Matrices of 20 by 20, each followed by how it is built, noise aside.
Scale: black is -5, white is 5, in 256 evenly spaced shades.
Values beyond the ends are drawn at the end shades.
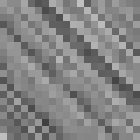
Toeplitz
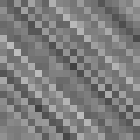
Toeplitz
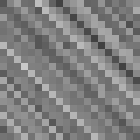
Toeplitz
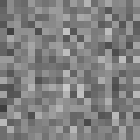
low rank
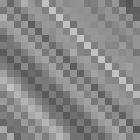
Toeplitz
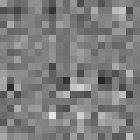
low rank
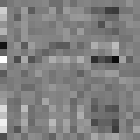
low rank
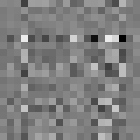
low rank
